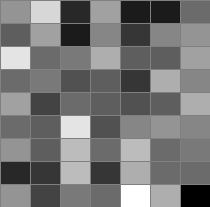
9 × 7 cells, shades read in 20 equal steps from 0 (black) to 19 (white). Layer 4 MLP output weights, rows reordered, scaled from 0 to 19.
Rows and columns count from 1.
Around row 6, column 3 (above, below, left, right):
8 14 7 6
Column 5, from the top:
2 4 7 4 6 10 14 13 19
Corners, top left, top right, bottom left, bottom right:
11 8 11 0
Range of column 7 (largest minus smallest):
13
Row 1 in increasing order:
2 2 3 8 11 12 16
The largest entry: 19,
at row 9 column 5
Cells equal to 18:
0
